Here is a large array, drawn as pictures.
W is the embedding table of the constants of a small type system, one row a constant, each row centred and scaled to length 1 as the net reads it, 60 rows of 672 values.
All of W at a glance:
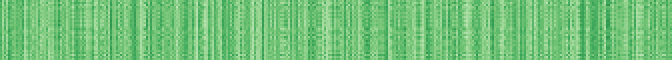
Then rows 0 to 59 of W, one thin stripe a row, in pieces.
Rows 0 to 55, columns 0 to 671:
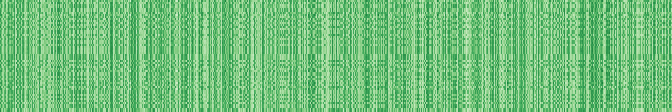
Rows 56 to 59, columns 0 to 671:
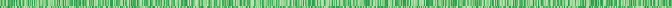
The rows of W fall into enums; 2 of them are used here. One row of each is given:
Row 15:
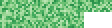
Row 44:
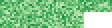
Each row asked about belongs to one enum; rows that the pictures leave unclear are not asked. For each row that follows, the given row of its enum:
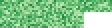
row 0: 44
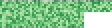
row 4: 15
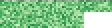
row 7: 44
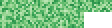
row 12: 15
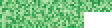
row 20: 15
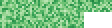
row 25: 15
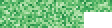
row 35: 44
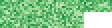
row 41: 44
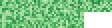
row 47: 15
